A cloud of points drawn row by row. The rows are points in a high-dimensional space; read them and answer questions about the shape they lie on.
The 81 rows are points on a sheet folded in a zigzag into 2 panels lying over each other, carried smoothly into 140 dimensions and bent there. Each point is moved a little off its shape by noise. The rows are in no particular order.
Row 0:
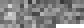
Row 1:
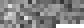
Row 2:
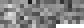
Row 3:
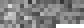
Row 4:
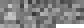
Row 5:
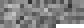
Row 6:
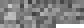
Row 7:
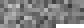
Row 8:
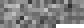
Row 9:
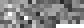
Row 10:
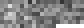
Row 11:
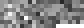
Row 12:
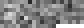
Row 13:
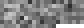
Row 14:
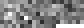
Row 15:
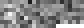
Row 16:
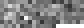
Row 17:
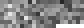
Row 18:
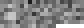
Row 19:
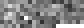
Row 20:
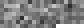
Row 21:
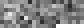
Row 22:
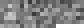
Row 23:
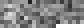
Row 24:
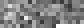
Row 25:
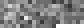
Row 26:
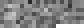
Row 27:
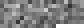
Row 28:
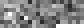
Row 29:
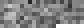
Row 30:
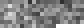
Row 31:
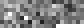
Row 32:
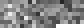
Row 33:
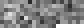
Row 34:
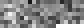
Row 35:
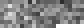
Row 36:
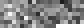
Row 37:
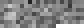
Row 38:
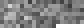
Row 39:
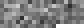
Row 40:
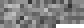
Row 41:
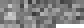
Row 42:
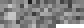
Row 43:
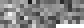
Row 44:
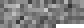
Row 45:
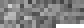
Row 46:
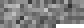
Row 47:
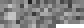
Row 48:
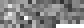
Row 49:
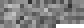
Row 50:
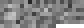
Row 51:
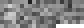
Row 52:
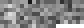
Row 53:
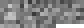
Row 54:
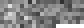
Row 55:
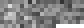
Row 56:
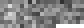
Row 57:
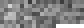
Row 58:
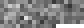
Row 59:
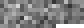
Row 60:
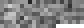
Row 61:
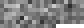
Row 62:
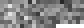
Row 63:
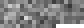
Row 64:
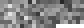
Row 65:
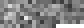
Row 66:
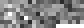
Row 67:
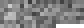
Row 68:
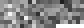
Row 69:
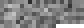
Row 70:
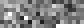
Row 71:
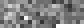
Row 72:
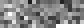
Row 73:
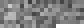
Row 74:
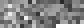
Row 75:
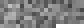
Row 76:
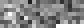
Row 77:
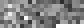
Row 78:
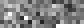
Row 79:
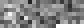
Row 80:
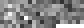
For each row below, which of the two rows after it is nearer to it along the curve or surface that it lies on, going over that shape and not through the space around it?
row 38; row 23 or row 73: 73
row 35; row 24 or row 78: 24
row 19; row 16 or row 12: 16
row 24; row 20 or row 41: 41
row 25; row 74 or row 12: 74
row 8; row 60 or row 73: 60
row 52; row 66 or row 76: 76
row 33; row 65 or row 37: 37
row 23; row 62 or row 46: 46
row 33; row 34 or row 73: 34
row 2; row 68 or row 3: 68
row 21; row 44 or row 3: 44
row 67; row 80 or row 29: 80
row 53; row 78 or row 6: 6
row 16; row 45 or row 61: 45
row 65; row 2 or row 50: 2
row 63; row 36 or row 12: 36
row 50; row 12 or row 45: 12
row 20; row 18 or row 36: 18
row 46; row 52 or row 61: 61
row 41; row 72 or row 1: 1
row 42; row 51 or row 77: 51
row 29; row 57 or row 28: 28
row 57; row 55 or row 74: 55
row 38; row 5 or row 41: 41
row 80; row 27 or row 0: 0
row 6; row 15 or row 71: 71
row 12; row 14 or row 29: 29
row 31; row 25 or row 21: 25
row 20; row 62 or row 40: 40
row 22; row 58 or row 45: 45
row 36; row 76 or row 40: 76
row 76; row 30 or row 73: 30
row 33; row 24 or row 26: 26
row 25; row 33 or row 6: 6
